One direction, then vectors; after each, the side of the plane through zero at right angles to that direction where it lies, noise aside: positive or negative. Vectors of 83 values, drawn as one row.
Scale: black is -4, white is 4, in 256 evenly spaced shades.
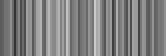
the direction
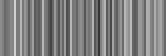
negative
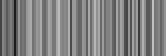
positive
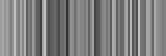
negative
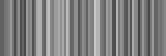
positive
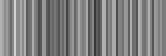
negative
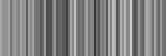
negative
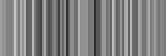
negative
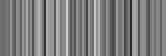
positive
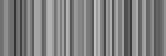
positive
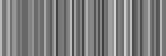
negative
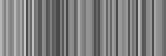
negative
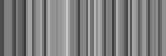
positive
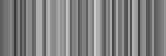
positive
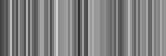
positive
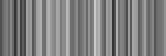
positive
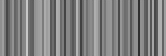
positive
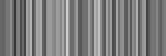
positive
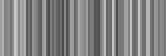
negative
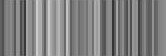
positive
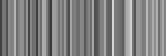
negative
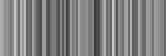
negative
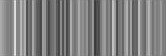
negative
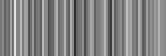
negative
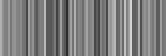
negative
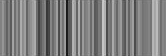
negative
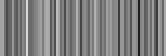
positive
